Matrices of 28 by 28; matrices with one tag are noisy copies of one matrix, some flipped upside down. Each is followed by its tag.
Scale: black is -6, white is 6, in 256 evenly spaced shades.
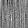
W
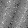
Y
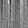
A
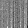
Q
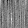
W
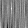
W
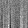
A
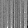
Q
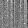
Q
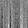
A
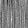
W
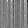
Q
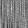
W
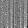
Q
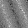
Y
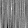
W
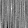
W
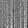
Q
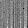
Q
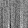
A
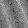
Y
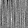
W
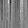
A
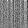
Q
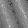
Y
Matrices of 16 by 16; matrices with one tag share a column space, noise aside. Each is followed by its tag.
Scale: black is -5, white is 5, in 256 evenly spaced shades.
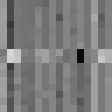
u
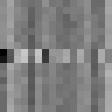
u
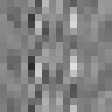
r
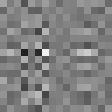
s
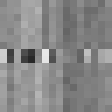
u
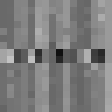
u
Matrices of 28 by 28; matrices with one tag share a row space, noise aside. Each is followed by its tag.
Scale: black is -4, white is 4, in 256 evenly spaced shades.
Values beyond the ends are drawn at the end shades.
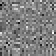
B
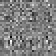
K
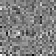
B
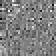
B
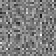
B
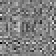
B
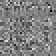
K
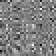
B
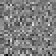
K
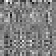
K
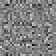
K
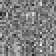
B
